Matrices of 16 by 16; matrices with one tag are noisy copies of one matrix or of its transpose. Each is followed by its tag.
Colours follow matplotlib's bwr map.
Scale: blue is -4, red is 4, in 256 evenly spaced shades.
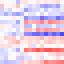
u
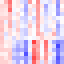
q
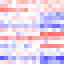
q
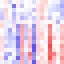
u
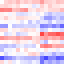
q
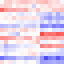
q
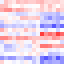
q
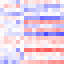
u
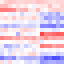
q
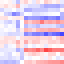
u
